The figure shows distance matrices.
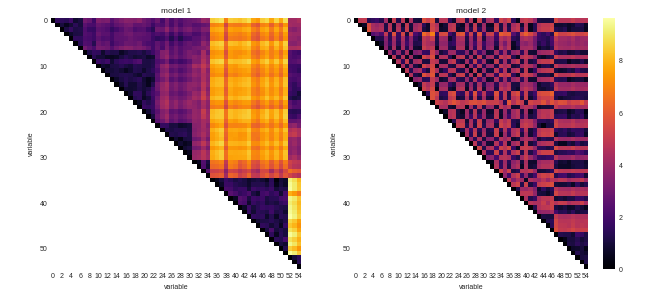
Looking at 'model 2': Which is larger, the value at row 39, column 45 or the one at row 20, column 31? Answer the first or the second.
the first
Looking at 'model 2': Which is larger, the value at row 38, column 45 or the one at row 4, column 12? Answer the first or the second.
the second
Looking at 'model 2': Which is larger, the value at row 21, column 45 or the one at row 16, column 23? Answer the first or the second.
the second
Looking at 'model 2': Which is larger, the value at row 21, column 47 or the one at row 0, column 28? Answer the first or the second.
the first
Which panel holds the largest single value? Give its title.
model 1
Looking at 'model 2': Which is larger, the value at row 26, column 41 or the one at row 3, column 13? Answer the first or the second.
the second
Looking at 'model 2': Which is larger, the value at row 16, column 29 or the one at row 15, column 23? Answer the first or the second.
the first
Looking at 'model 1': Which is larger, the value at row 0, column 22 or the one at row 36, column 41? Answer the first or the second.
the first
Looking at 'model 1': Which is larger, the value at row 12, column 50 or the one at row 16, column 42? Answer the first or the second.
the second
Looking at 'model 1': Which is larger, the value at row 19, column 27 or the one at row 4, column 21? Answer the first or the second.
the first
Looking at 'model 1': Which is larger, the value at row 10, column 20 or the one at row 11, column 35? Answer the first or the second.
the second
